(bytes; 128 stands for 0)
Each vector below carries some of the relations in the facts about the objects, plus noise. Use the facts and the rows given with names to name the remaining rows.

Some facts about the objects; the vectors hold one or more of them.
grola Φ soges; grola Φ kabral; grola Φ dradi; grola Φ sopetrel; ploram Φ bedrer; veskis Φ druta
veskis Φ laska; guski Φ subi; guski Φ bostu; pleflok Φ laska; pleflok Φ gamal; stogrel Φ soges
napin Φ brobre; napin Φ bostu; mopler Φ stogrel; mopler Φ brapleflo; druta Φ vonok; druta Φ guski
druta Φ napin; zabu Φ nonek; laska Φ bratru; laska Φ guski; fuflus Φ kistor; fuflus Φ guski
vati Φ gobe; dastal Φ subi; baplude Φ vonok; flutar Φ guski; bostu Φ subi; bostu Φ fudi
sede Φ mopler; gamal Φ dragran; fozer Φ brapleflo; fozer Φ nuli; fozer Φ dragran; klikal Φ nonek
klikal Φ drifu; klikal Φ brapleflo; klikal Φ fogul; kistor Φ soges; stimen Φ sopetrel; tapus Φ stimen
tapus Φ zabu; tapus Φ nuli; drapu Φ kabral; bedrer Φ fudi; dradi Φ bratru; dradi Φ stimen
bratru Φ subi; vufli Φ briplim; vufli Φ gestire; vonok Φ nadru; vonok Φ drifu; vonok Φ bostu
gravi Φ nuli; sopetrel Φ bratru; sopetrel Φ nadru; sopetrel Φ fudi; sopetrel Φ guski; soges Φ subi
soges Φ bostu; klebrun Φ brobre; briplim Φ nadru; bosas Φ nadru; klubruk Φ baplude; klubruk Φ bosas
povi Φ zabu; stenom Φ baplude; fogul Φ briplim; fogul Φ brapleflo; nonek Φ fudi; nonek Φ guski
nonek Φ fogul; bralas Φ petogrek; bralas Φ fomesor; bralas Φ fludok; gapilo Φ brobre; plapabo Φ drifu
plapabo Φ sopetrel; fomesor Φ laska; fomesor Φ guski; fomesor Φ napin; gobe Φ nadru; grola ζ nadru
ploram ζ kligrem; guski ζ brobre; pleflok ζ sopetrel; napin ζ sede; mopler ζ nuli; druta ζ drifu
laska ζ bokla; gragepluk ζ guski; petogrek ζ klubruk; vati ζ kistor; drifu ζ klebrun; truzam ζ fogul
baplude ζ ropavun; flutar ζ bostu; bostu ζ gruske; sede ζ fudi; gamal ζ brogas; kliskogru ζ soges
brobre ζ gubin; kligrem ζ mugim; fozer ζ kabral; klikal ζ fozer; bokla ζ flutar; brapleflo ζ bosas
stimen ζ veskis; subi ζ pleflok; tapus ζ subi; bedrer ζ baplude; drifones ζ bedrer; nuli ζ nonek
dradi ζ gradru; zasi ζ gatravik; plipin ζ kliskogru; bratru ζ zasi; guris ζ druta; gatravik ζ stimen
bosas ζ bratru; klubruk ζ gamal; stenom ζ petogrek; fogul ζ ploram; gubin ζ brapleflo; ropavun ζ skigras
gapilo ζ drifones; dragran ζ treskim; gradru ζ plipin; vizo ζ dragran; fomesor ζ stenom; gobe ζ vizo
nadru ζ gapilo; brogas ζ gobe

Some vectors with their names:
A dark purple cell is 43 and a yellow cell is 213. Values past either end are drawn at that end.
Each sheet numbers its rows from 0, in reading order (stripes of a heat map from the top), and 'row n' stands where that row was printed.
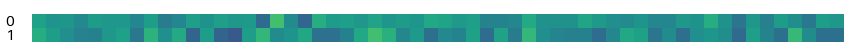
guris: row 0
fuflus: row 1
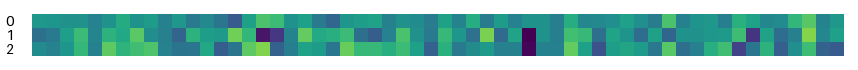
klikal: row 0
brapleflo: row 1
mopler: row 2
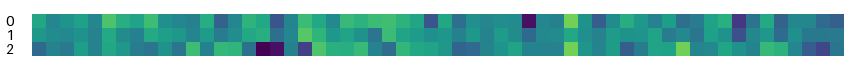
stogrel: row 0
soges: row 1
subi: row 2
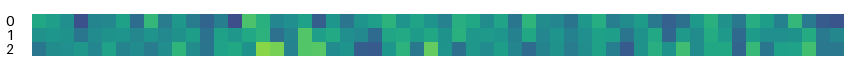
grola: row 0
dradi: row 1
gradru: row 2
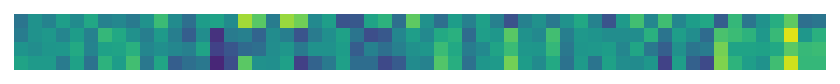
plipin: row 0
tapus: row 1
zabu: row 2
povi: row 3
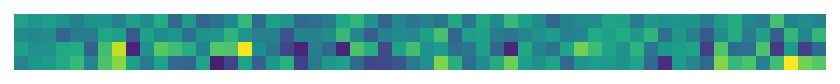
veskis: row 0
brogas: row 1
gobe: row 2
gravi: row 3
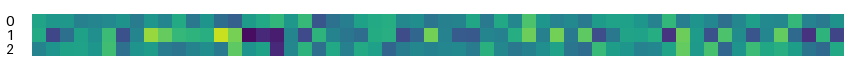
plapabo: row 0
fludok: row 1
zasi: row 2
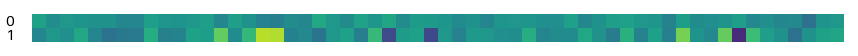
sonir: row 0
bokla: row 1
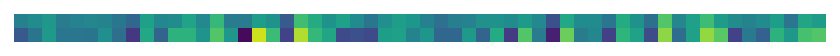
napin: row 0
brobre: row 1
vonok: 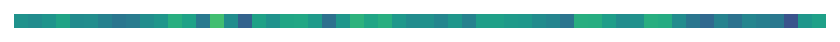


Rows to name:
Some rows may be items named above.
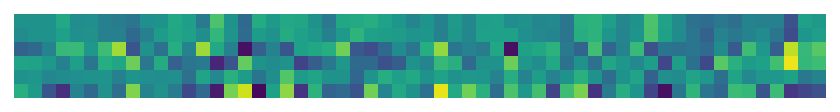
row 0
vonok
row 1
vonok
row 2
dragran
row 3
povi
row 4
dradi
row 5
drapu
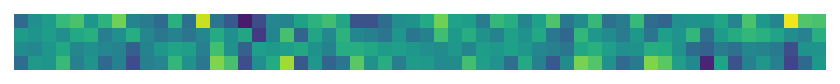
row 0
nuli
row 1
stimen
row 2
vonok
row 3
bosas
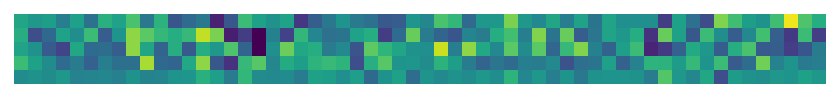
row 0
povi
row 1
fludok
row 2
kabral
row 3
bedrer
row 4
laska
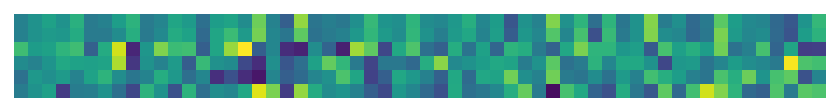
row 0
briplim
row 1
briplim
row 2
vati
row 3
gamal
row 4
pleflok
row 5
klebrun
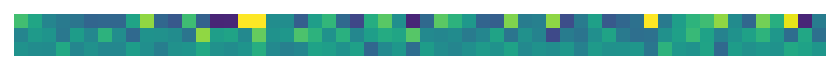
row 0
ploram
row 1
drifones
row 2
laska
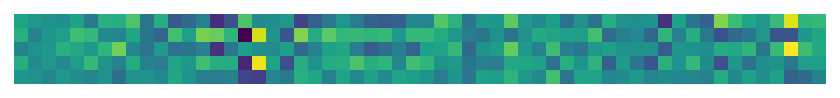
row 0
povi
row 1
drifu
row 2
fozer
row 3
druta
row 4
sopetrel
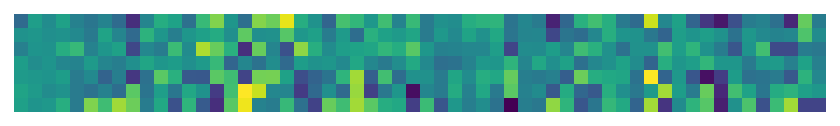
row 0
baplude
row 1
ropavun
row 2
nadru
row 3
fomesor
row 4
klubruk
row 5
flutar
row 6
sede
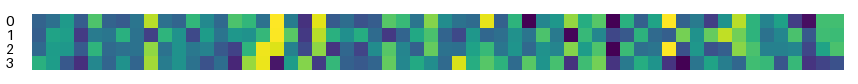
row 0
gestire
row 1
gapilo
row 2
vufli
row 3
drapu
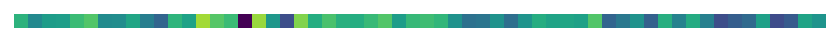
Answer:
drifu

